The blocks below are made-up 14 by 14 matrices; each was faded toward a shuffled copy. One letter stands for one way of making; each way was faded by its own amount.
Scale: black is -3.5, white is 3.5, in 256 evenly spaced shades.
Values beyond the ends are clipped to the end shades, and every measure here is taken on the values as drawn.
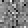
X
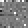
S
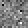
X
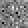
X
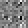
S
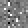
X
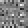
S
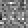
S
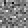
X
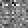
S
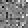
X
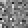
X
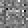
S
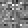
S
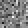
X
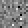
X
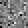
X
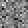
X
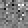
S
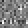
S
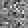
X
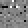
S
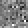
X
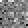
S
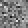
X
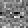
S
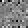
S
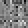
S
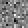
X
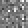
X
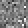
X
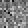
X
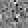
X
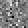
X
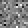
X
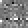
S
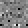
S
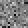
X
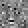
S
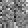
X
